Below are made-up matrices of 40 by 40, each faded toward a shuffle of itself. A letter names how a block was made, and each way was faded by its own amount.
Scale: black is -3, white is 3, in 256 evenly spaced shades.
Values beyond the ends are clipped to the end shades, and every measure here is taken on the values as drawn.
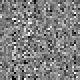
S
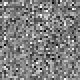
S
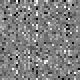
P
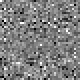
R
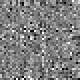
R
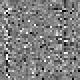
P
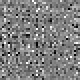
P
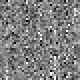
S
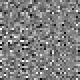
R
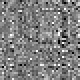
R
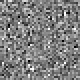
S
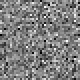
S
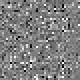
P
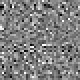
R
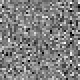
S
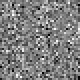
S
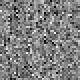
S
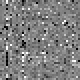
P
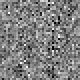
S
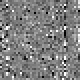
P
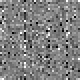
P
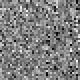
S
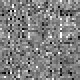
R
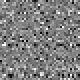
R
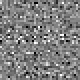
R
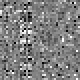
P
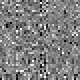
P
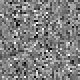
S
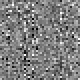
S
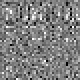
R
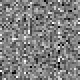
S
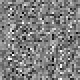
S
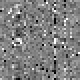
P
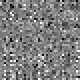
R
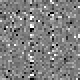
P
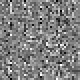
S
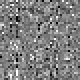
P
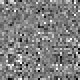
R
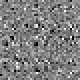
R
